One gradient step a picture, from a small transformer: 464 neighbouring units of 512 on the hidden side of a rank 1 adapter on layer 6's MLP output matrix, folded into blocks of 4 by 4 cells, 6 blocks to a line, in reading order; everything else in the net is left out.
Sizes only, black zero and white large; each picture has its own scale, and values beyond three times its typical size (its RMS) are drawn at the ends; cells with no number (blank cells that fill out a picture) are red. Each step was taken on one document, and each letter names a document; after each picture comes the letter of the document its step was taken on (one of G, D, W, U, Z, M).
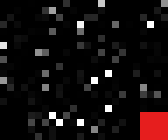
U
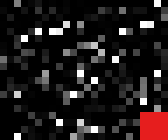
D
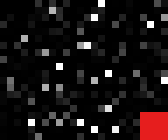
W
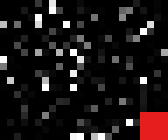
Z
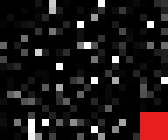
U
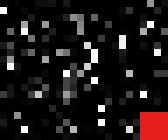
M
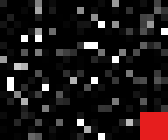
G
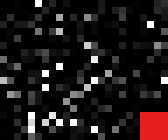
W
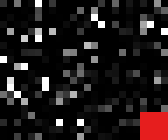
G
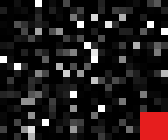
W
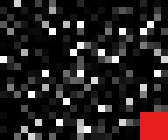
D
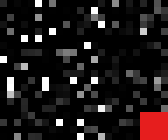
G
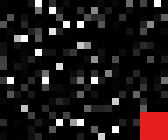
G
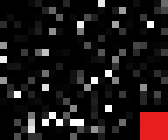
U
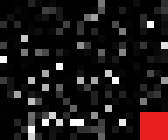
U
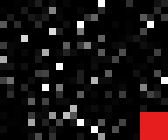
U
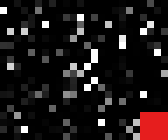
M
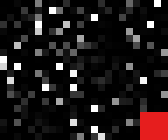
Z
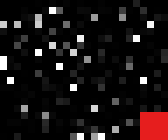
Z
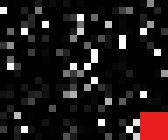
M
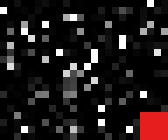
M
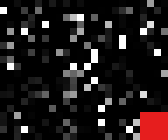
M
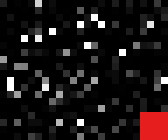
G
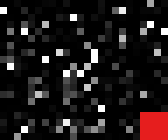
M
